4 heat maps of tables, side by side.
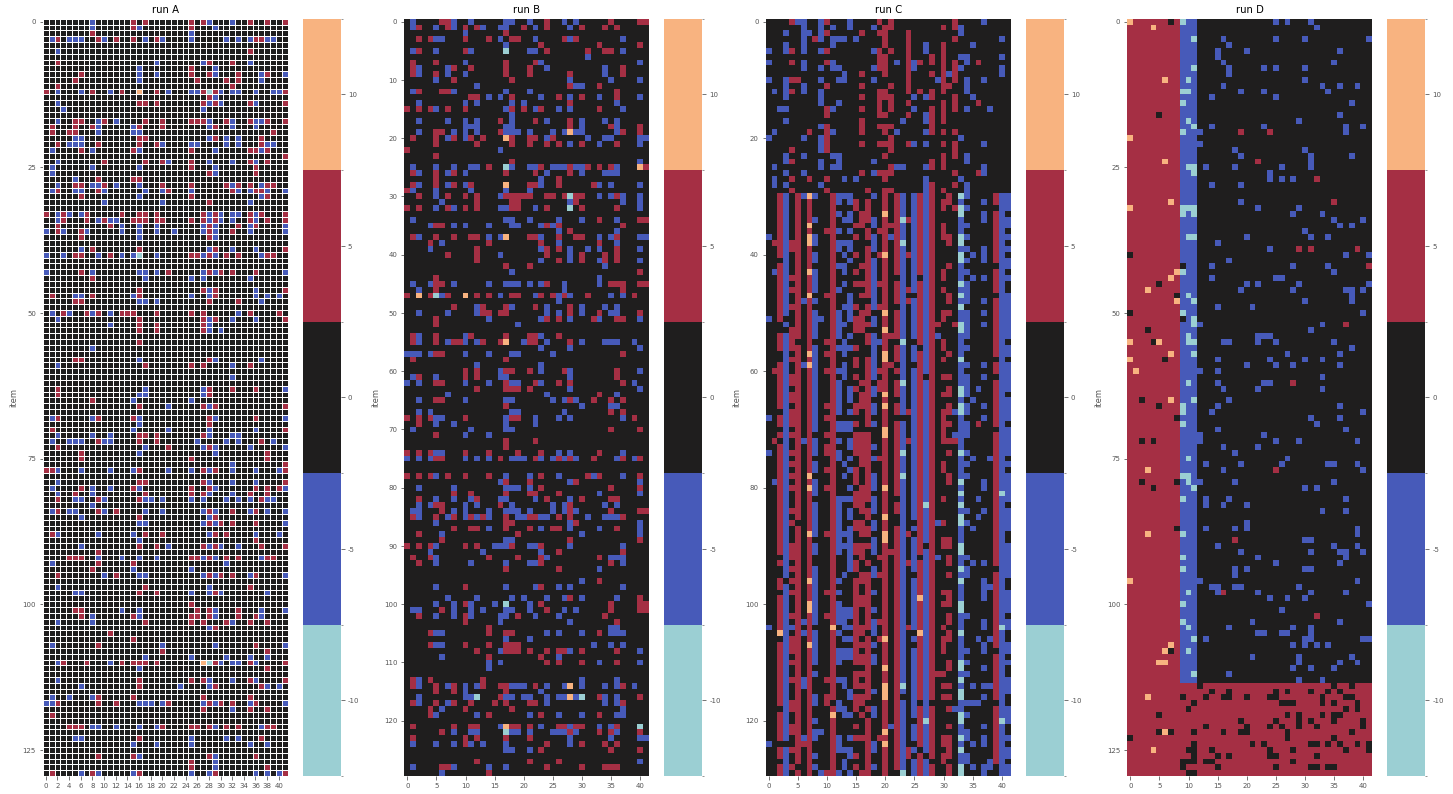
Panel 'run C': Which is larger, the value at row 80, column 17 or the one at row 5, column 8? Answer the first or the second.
the first
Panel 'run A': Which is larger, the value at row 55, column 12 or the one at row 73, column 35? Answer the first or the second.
the first
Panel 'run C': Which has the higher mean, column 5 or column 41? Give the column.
5
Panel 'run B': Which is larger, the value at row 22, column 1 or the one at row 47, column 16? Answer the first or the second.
the first
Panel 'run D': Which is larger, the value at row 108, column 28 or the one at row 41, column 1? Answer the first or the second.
the second
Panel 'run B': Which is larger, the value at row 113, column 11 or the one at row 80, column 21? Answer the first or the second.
the first
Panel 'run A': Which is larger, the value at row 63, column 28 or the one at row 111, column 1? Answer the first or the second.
the first
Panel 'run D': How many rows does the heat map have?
130
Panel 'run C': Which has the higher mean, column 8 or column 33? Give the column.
8
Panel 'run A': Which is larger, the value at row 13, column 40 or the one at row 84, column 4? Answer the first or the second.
the first
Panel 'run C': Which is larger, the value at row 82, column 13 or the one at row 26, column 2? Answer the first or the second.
the second
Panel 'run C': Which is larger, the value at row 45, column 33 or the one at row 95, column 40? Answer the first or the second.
the second
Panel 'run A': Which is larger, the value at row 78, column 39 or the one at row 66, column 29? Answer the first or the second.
the second
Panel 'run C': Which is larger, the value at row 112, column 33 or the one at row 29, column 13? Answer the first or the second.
the second
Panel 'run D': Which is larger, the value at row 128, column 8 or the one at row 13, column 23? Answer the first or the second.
the first
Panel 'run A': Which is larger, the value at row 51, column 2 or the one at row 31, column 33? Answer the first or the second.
the second
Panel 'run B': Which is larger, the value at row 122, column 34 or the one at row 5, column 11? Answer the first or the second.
the first
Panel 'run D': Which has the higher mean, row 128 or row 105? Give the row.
128
